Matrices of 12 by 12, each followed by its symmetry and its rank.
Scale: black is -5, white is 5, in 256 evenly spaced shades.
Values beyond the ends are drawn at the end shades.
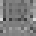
neither, rank two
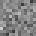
neither, full rank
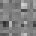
antisymmetric, rank two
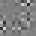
antisymmetric, rank two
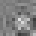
symmetric, rank two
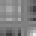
symmetric, rank one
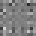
antisymmetric, rank two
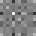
symmetric, rank two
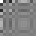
symmetric, rank one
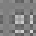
symmetric, rank one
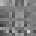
neither, rank two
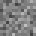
neither, full rank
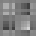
symmetric, rank one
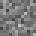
neither, full rank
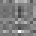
neither, rank two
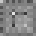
symmetric, rank two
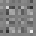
symmetric, rank two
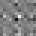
antisymmetric, rank two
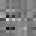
neither, rank two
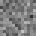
neither, full rank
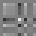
symmetric, rank one
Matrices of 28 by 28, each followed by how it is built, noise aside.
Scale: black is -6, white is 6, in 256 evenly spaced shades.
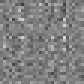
low rank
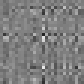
low rank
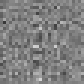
low rank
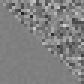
upper triangular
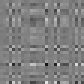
low rank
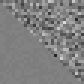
upper triangular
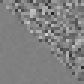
upper triangular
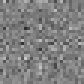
low rank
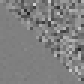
upper triangular
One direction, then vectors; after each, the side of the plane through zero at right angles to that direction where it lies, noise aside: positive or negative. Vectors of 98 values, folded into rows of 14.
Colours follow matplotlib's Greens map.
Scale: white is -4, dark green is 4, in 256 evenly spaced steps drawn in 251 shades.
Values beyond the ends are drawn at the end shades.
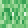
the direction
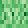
negative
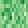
positive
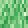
positive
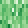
negative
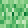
negative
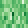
negative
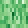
negative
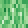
positive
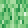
positive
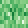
negative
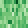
positive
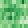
positive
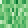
positive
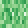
positive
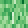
positive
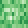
negative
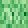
negative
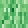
negative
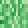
negative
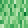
negative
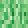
negative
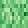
negative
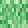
negative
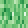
positive
